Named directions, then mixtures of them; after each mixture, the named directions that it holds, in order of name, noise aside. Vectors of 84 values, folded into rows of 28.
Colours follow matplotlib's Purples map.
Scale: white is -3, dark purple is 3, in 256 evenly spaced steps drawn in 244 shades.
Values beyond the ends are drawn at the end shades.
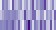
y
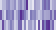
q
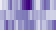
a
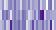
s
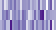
s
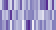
s, y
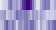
a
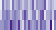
s, y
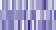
q, y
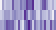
a, y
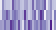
s, y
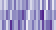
q, s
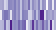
s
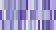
q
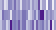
s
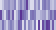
q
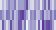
q, s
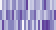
q, y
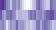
a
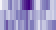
a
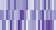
q, s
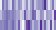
y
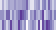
q, s
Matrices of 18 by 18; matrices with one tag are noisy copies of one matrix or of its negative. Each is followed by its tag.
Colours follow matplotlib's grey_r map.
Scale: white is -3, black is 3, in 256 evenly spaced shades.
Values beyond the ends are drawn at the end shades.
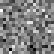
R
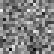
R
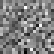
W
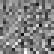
W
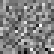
W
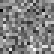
R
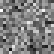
R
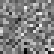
W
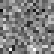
R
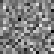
W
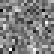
R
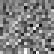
W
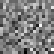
W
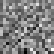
W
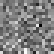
W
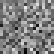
W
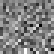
W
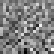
W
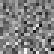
W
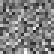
W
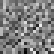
W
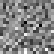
W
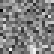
R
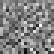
W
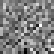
W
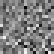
W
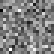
R
